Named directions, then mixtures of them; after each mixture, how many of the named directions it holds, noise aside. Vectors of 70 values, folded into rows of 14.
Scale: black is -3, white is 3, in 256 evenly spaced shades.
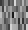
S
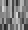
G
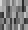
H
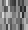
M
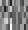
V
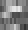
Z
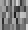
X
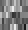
three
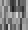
three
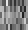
one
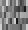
two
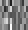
one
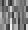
two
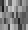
three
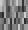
one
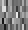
two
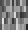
one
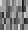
one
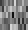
two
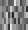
three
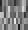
one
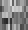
two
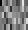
two
